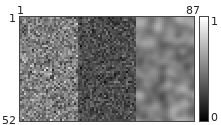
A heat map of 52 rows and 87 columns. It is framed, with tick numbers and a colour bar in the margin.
It is made of 1 by 3 panels. Panel 1,1: middling, fine-grained, strong in contrast. Panel 1,2: low, fine-grained. Panel 1,3: middling, blotchy.
